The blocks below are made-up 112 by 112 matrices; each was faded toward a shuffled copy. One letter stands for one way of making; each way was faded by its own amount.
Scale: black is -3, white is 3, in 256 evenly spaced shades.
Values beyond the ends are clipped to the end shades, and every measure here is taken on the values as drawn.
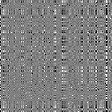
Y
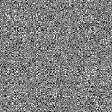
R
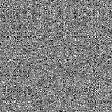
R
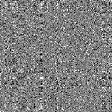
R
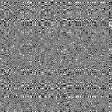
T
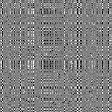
Y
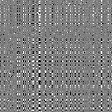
Y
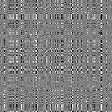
Y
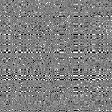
T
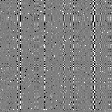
Y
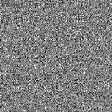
R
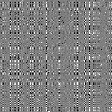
Y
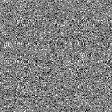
R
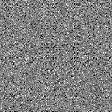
R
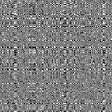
T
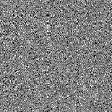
R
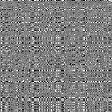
T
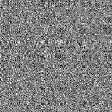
R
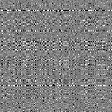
T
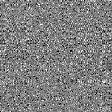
R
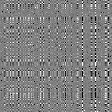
Y
